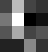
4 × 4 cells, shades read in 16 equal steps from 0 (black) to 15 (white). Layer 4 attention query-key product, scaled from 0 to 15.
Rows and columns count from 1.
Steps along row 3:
up down up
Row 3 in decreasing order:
10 5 5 4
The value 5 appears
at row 3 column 1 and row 3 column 4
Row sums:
22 23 24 15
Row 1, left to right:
4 11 4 3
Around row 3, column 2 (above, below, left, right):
15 2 5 4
